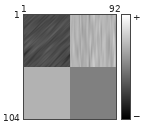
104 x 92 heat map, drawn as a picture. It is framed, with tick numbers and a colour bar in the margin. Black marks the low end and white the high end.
The table splits into 2 rows of 2 panels. Panel 1,1: low, slanting up to the right, faint in contrast. Panel 1,2: high, streaked downward, faint in contrast. Panel 2,1: high, flat. Panel 2,2: middling, flat.
